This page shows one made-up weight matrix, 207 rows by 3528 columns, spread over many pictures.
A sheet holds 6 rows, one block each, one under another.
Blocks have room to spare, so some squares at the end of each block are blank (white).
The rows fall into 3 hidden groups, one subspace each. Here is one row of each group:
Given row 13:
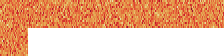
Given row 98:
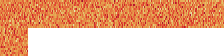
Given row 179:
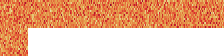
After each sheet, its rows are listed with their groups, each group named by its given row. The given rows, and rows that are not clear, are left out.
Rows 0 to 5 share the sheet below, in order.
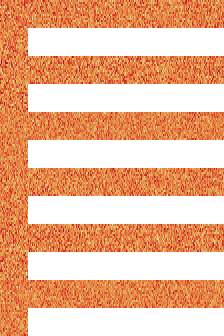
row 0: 179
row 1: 13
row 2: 98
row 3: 13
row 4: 13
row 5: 179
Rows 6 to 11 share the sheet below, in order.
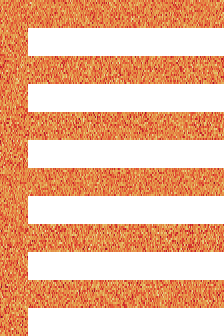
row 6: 98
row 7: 13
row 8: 179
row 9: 179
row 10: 98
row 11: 13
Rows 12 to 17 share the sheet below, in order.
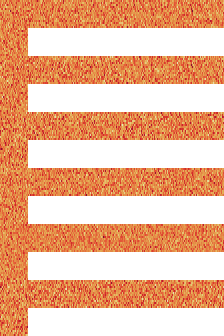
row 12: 13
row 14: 13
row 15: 179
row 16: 179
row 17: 179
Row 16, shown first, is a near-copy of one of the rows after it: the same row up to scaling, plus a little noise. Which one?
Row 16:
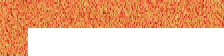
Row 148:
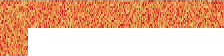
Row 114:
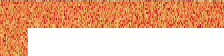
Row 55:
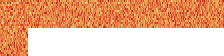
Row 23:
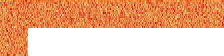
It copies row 23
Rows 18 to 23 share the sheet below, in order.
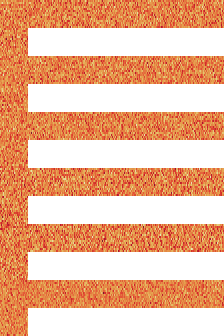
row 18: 179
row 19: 98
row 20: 13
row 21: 98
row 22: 179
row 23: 179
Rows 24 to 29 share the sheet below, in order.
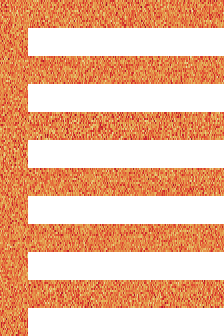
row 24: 13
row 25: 98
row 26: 179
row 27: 98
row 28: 98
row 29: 179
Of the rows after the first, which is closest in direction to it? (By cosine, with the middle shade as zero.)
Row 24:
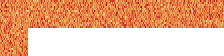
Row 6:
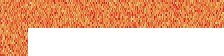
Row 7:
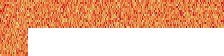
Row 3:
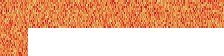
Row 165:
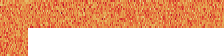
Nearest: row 3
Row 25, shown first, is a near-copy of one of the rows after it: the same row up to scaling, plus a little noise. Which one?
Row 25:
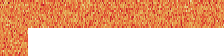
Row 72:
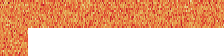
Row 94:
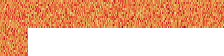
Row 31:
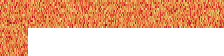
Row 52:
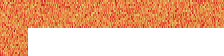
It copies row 72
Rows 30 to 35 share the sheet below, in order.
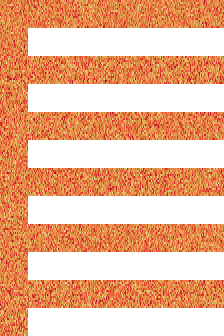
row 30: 179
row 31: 98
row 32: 13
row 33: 13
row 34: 179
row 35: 179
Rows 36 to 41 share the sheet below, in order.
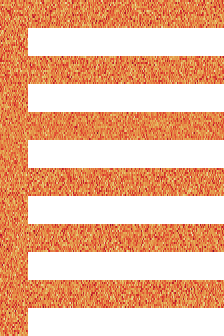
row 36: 179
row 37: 179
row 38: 13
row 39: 98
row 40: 13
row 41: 98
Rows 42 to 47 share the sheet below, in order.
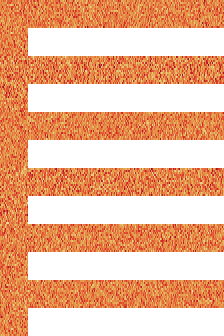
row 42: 179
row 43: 98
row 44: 179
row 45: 179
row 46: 98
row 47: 13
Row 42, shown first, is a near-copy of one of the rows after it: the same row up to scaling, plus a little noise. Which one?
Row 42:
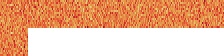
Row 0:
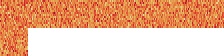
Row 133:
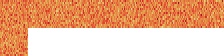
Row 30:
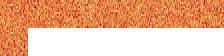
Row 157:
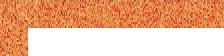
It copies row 30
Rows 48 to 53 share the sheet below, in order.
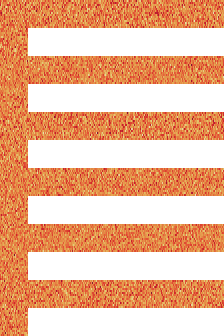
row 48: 13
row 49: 98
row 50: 13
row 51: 98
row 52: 98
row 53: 98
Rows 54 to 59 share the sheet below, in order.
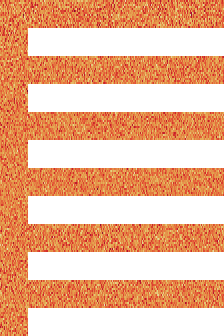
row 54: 98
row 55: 179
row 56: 98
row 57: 13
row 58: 13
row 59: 13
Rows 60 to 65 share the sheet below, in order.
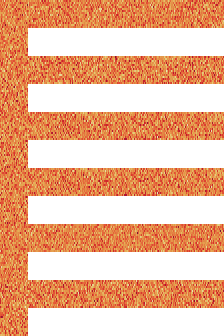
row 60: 98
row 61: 98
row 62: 179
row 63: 179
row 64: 179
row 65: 13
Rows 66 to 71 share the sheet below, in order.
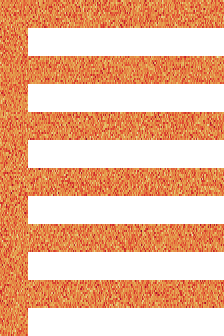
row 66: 179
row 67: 179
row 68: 179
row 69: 179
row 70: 13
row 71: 13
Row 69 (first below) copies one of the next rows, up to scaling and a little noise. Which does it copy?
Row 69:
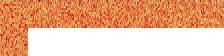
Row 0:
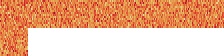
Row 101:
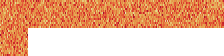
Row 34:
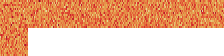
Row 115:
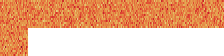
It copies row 34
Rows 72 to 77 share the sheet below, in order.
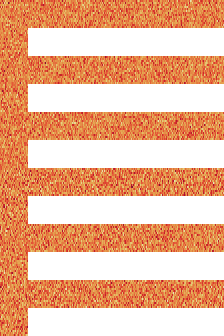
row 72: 98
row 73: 98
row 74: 98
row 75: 98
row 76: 13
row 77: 179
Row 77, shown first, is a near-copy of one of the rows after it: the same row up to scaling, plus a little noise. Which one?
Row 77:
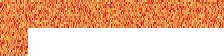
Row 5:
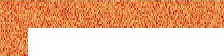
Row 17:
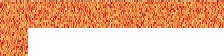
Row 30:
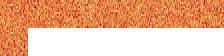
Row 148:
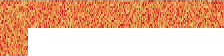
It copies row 17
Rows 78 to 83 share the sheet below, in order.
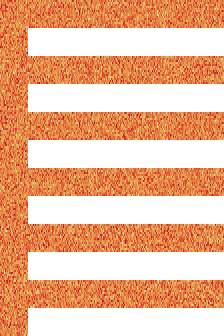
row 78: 13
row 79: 13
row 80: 13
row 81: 179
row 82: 13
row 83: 179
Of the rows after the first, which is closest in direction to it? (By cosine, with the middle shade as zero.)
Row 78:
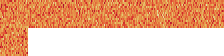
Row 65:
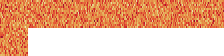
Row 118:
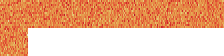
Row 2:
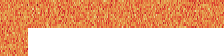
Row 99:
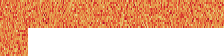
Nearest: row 65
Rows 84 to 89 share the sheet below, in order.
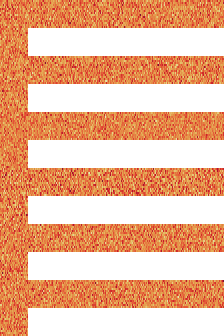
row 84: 179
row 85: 98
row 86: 179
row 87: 179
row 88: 98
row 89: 179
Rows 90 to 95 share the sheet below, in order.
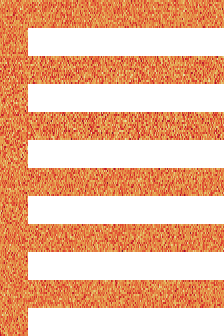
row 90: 179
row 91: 179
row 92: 179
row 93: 98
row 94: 98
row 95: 98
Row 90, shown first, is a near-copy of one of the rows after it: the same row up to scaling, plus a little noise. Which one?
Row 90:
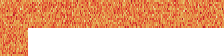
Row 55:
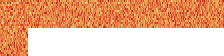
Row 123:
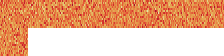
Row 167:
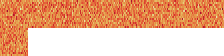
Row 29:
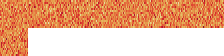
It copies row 167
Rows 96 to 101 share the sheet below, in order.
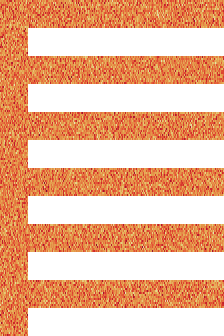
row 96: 13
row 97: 179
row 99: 13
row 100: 13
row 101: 179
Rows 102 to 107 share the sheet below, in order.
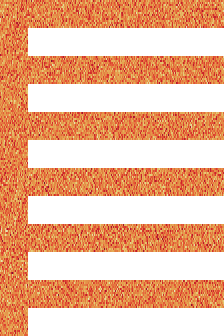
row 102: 13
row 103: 179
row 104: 98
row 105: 13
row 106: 13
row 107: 98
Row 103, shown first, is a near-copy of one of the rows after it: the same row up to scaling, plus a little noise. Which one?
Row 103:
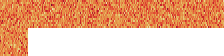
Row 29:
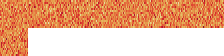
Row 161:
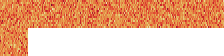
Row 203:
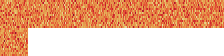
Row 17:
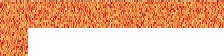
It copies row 161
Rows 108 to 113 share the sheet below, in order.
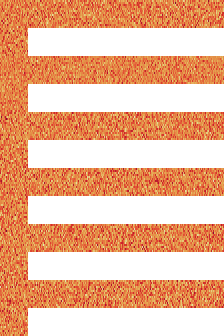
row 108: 98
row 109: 98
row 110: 13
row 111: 13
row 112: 13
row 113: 98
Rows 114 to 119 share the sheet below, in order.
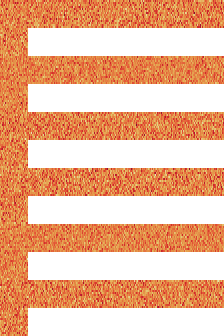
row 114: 179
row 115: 179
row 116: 13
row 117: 179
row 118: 179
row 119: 179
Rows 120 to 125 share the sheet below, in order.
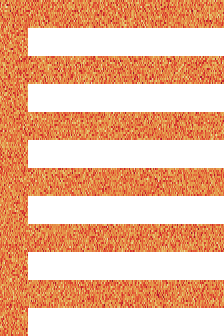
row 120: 13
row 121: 179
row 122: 98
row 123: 179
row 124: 98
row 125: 13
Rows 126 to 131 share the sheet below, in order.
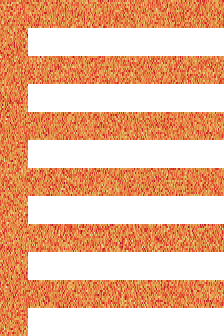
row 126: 179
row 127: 98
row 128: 13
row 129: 179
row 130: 13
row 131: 13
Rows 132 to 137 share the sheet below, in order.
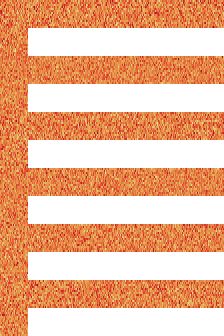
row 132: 13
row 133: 179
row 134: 13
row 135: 179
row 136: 98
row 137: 98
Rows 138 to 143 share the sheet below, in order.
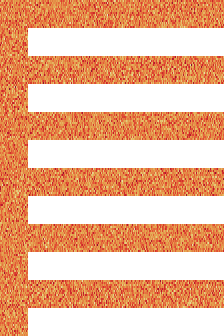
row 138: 98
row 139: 98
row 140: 98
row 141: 13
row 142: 13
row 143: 98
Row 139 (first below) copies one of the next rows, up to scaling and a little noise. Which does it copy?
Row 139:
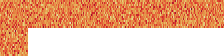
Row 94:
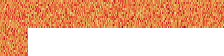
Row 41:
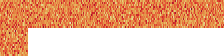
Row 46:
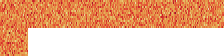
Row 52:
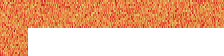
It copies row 41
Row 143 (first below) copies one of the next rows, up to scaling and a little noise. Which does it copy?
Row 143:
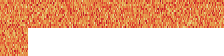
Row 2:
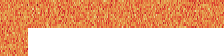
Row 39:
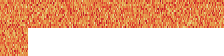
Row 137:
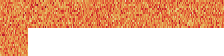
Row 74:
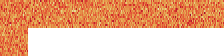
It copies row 39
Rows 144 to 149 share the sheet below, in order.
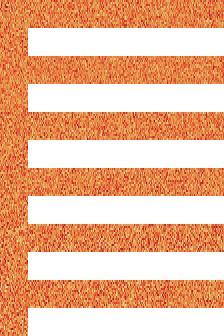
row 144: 13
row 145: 13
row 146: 179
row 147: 179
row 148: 179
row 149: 13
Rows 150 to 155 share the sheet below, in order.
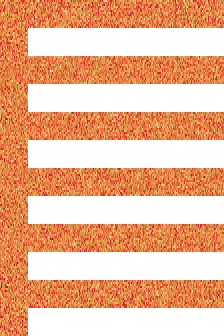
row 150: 98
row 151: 98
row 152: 13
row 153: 179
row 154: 98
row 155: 13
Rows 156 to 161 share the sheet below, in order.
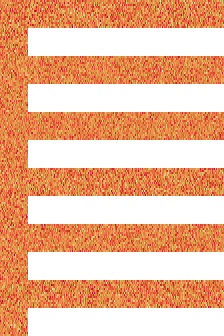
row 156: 98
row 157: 179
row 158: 98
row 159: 13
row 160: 98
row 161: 179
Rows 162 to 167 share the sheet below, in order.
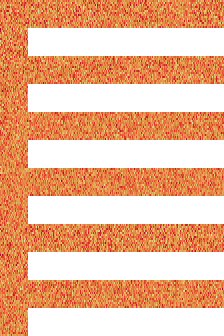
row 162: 179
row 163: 98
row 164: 13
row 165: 179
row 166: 98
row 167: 179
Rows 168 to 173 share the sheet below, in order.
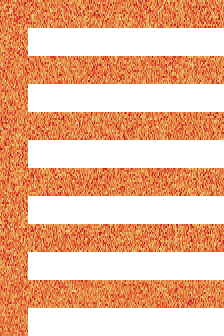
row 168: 179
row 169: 98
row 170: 13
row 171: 98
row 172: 98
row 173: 98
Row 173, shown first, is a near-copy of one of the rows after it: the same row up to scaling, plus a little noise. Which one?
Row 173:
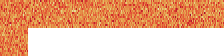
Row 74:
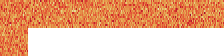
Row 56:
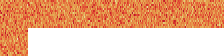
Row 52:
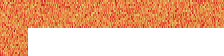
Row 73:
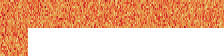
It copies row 74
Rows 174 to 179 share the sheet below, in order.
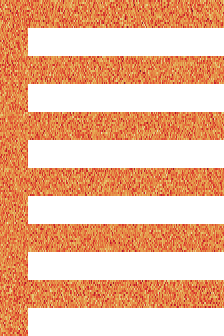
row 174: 13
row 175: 179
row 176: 179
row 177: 179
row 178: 98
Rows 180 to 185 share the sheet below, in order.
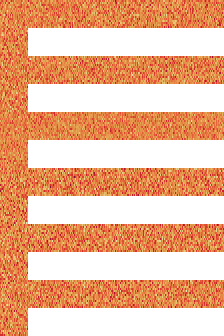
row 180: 98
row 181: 98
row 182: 98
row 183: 179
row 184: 98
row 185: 98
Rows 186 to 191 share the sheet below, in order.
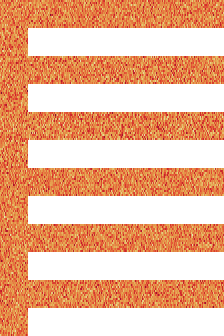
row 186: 98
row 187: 179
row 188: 13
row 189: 13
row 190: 13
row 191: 13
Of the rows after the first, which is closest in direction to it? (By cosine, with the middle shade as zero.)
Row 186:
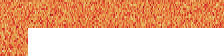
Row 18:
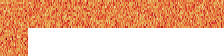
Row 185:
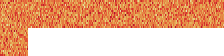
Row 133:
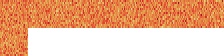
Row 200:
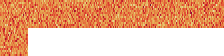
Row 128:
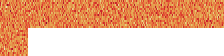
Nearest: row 200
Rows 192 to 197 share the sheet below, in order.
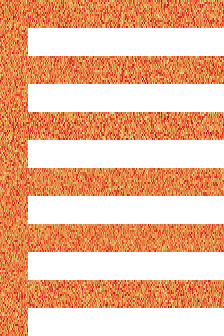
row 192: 13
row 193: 13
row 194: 13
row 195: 13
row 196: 98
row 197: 98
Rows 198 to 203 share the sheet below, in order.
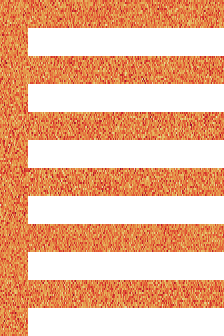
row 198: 98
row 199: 13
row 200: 98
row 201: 179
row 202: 13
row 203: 179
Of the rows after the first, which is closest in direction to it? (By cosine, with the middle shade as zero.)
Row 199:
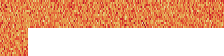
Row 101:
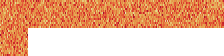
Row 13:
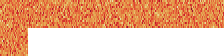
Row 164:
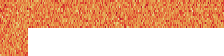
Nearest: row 164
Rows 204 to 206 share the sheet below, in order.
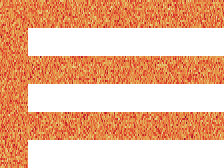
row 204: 179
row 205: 98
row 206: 98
